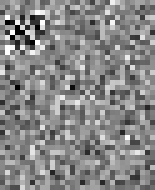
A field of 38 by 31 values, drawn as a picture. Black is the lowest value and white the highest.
Grain: fine. Average level on the scale: 50%. Mirror symmetry: none. Roughest part: top left. Odd patch: rougher, in the top left.
